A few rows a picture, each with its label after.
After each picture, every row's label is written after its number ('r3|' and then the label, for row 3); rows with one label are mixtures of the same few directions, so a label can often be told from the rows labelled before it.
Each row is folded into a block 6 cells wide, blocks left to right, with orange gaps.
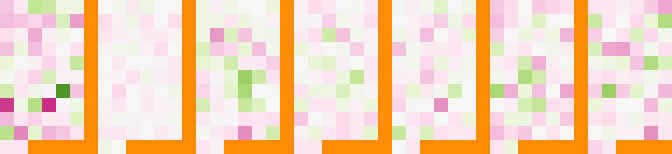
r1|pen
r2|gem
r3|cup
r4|cup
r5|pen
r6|pen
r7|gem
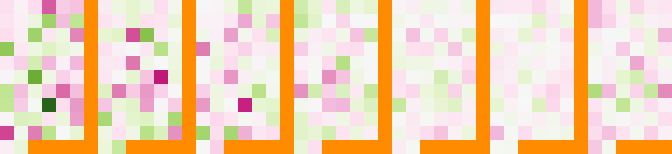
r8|pen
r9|cup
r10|pen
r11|pen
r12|cup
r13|pen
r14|pen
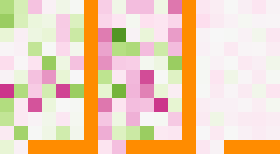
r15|pen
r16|cup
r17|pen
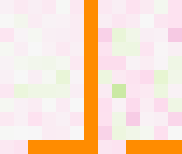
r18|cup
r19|cup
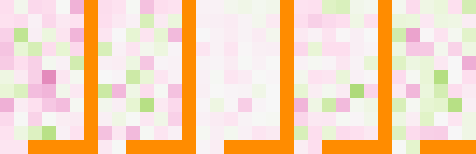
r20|cup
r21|pen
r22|pen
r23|pen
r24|cup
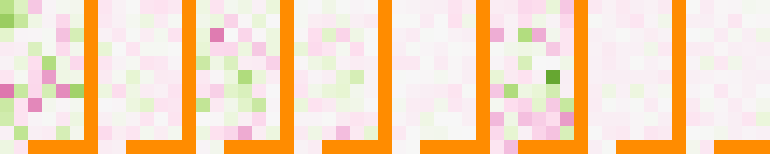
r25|pen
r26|pen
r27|cup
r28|cup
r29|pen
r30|cup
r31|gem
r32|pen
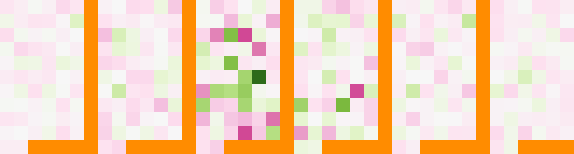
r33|gem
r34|cup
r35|cup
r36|pen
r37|gem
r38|pen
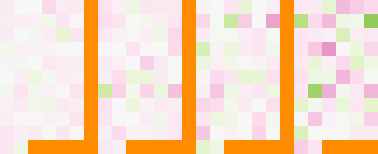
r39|pen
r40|pen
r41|gem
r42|gem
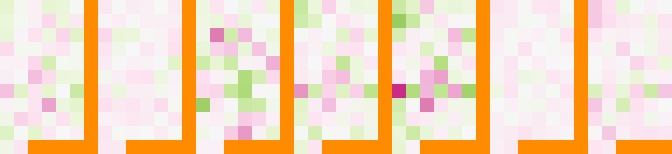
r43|pen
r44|cup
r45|cup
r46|pen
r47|pen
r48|pen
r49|pen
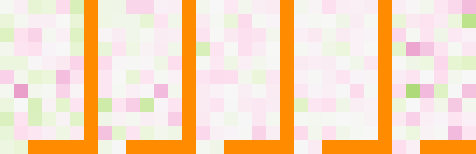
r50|cup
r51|pen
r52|gem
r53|pen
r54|gem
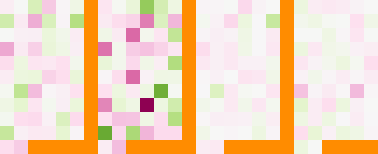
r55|gem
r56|pen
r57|gem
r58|pen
